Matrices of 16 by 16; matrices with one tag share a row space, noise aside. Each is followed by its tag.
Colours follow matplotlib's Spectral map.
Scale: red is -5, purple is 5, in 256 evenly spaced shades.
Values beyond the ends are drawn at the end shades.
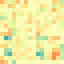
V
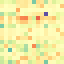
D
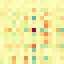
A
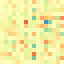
A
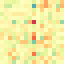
A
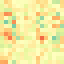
V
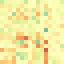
D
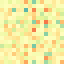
A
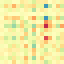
A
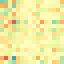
V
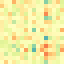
A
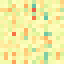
A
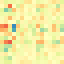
V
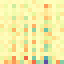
A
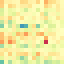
D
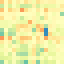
D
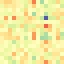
A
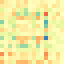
D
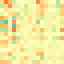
V
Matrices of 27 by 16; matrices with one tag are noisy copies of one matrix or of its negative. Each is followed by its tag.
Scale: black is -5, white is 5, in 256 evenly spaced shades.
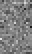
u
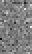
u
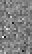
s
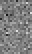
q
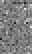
u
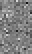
q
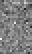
u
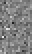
s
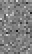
q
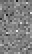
q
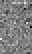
u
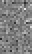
u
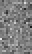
u
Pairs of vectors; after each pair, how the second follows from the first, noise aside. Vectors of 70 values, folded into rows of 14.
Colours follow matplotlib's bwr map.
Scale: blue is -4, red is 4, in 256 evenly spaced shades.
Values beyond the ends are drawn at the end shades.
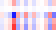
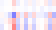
shrunk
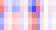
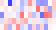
shuffled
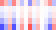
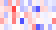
shuffled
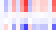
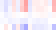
shrunk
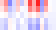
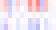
shrunk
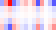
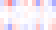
shrunk
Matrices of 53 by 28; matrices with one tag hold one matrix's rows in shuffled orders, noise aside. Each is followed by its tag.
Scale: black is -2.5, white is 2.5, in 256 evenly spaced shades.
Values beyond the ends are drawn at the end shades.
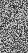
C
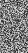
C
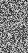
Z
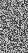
C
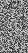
Z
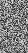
C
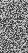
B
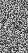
C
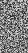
Z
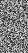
Z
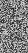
B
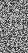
Z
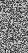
B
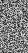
Z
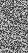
B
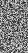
Z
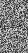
C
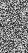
B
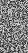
Z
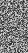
Z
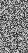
C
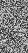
B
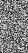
B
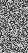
Z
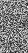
B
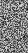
C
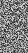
C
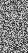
C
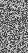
Z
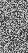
C
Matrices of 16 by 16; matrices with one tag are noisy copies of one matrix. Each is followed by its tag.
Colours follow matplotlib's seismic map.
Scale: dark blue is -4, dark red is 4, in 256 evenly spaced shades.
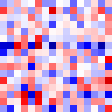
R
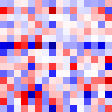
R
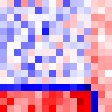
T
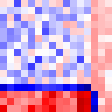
T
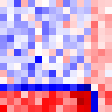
T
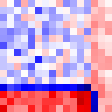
T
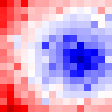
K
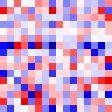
R
